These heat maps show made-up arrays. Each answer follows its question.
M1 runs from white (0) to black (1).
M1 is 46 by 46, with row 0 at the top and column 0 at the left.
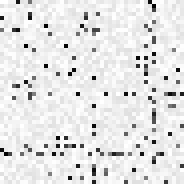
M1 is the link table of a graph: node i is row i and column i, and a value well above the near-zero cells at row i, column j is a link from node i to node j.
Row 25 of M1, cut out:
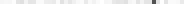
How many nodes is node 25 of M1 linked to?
1
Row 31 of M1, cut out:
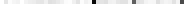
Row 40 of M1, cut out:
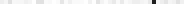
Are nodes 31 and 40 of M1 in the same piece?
no
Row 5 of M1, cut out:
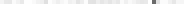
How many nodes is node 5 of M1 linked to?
1
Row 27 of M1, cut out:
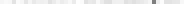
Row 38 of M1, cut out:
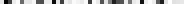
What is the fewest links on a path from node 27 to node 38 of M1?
1
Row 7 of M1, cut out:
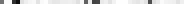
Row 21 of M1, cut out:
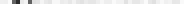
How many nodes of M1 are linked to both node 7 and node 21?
2
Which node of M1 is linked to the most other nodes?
node 38
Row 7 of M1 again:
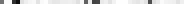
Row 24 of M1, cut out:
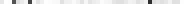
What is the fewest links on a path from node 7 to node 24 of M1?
1
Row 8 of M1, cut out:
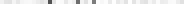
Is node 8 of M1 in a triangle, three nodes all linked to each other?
yes
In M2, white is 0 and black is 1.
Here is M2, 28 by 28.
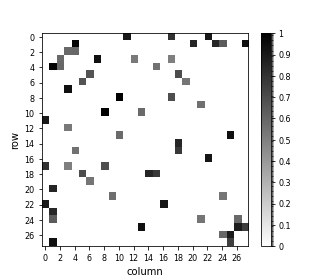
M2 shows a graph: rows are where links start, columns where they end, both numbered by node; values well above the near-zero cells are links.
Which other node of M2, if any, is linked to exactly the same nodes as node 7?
node 12
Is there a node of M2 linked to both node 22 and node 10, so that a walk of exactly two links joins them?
no
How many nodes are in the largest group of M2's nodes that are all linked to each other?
2
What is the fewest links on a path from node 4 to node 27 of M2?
2
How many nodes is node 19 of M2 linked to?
1
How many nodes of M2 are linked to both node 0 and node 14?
0
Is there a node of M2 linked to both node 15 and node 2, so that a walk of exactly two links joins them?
yes
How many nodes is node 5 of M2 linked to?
2
